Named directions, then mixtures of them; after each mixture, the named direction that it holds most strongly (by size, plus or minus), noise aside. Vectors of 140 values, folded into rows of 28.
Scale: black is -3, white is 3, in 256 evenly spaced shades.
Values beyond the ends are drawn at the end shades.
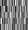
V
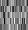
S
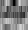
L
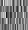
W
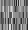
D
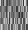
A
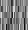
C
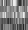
L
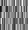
V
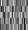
S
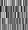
W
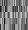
V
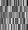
A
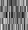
A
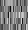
A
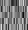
C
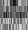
L
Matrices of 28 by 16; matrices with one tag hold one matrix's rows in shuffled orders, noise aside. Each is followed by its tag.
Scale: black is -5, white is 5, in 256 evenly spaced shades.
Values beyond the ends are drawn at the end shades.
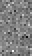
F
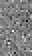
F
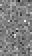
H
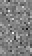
F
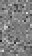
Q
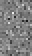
F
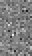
F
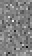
F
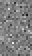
F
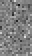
H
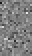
Q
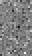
H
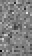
Q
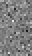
F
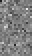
Q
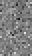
H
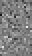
Q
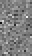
Q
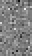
H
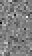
Q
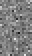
H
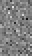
F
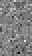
H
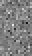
F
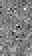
H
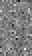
H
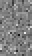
H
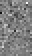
Q
